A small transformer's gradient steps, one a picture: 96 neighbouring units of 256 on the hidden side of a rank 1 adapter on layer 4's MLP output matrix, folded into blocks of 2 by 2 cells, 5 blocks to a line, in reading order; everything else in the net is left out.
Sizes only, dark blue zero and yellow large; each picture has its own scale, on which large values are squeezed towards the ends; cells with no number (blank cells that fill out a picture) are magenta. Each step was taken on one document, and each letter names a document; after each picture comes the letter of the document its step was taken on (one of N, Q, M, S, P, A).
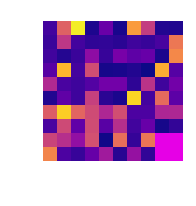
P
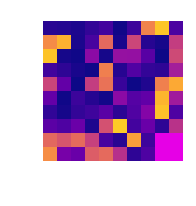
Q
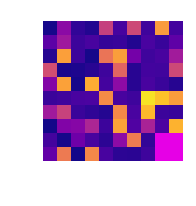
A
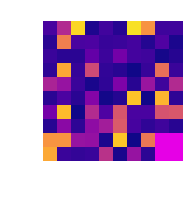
P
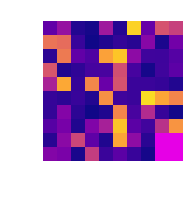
A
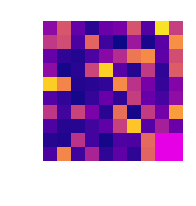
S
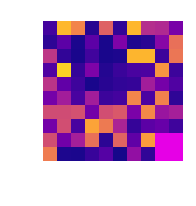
P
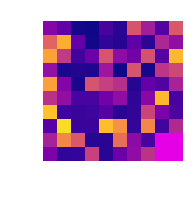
Q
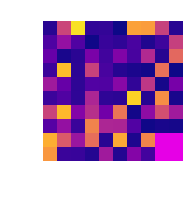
P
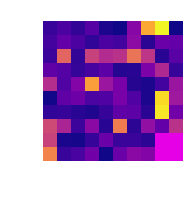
Q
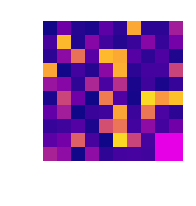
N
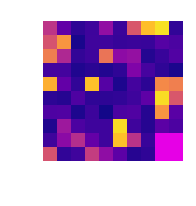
Q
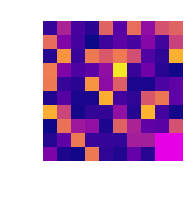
A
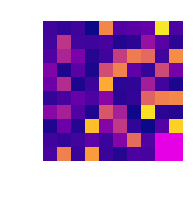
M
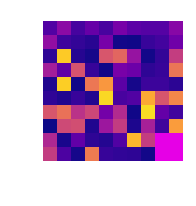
M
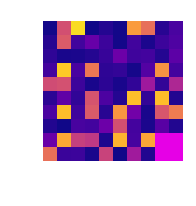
P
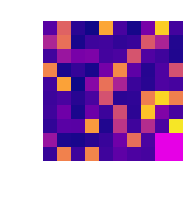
M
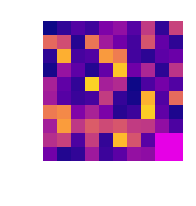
A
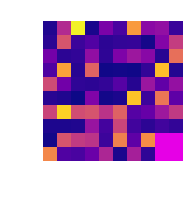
P
